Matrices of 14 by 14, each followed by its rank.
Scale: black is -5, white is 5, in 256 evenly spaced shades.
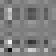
one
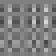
one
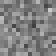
full rank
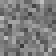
full rank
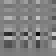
one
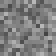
full rank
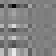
one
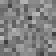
full rank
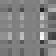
one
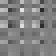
one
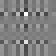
one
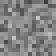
full rank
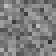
full rank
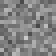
full rank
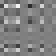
one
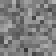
full rank
